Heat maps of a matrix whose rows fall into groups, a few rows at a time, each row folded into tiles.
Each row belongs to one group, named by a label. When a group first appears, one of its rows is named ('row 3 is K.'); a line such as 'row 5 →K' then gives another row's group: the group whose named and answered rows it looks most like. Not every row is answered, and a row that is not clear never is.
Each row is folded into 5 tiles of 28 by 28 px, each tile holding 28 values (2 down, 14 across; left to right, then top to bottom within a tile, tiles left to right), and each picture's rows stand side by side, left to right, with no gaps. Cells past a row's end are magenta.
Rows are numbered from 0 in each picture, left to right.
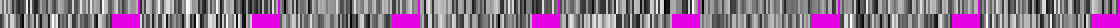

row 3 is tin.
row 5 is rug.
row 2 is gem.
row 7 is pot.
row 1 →tin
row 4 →pot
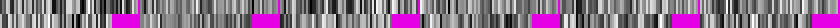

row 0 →tin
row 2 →pot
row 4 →gem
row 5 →gem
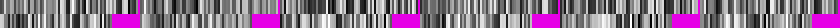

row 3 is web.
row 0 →web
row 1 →rug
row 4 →pot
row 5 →web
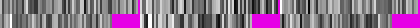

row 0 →rug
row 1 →tin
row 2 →gem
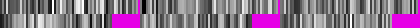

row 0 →pot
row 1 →gem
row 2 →web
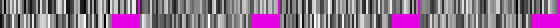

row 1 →rug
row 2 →web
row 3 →tin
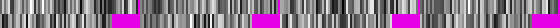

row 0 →tin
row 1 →web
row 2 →tin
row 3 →web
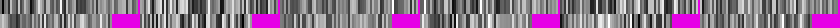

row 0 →rug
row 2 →web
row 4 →pot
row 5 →gem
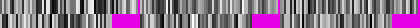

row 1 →gem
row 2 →pot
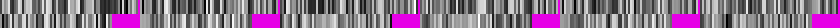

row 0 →tin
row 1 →rug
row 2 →pot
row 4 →rug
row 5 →pot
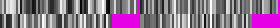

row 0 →pot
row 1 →web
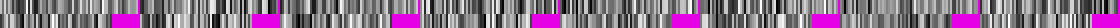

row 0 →gem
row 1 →web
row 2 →rug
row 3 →tin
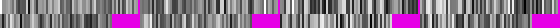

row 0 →gem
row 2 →pot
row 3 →tin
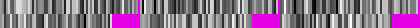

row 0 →tin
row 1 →rug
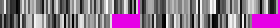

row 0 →web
